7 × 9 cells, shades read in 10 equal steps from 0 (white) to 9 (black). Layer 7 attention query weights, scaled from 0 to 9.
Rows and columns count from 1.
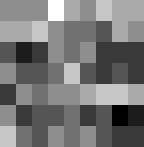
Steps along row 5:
down up down same down down same up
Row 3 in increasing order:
4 4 5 6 7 7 7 7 8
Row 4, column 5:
2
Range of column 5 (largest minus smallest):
3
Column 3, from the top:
4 2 7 6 5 6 6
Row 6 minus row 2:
1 4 4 2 0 2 0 6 4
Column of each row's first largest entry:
1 7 2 7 1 8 8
